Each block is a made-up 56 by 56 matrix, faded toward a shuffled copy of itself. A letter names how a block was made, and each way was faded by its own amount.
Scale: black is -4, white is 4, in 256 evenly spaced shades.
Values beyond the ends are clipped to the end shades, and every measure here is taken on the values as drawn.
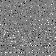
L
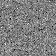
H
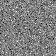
H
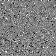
L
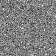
H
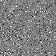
L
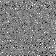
L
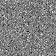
H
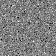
H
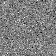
H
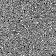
H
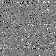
L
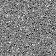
H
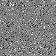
L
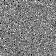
H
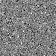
H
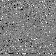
L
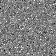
H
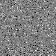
L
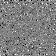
L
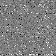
L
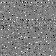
L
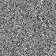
H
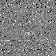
L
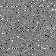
L
